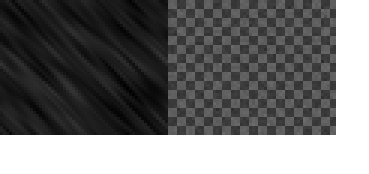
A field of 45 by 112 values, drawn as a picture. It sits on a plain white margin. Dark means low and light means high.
It is made of 1 by 2 panels. Panel 1,1: very low, slanting down to the right, faint in contrast. Panel 1,2: low, checkered.
